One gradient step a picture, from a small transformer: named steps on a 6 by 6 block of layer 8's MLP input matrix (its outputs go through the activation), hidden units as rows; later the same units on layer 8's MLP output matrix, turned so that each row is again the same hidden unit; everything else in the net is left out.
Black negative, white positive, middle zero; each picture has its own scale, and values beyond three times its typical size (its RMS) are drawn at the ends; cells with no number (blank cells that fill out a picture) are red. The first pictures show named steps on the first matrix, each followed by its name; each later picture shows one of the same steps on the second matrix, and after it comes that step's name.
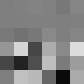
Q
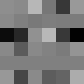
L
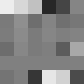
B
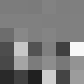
Q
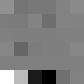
B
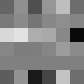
L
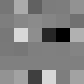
L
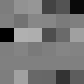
L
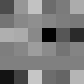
L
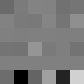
B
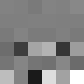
Q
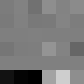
B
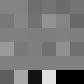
B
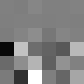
Q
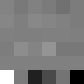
B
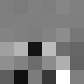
Q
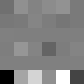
B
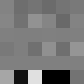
B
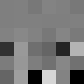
Q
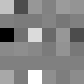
L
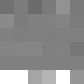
B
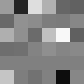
L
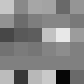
L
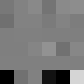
B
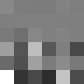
Q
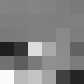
Q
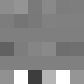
B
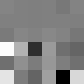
Q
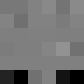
B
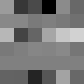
L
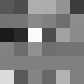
L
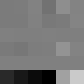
B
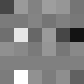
L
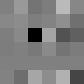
L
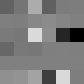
L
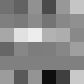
L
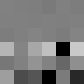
Q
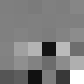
Q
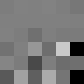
Q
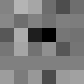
L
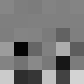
Q
